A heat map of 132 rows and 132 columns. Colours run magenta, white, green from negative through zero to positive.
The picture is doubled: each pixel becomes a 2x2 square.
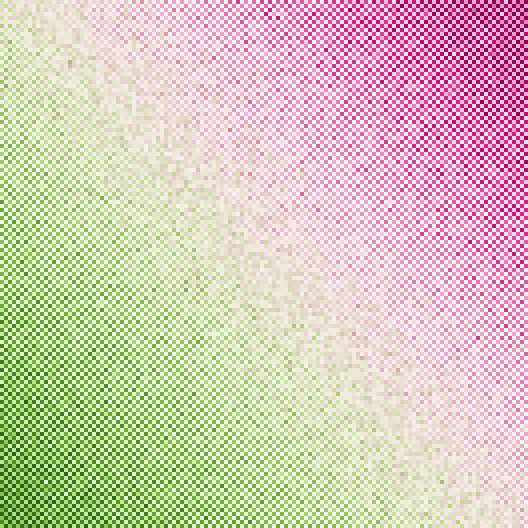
Slope: up to the bottom left. Mirror symmetry: none. Odd rows or columns: none. Grain: checkered. Ninth with the highest average: bottom left. Ninth with the lowest average: top right.
